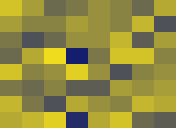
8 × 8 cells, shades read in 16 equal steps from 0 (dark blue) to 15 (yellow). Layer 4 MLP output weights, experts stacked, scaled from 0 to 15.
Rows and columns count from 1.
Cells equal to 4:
4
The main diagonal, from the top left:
13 8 6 0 9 10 12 5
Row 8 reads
11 12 14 1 11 13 6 5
